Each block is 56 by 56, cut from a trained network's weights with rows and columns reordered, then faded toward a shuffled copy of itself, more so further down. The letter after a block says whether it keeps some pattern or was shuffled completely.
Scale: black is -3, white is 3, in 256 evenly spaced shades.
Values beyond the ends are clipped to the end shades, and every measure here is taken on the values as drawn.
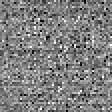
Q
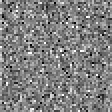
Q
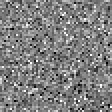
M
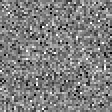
M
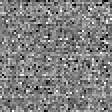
Q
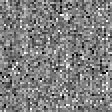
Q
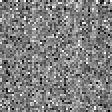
Q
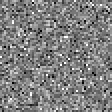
M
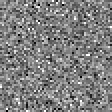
M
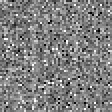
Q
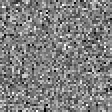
Q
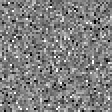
M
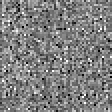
Q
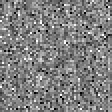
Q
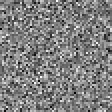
M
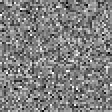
M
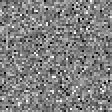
M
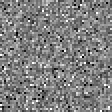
M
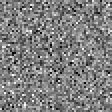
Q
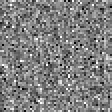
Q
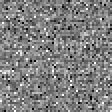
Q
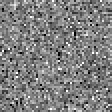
M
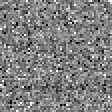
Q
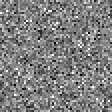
Q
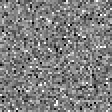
M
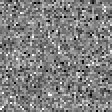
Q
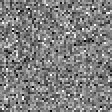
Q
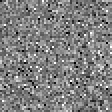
M
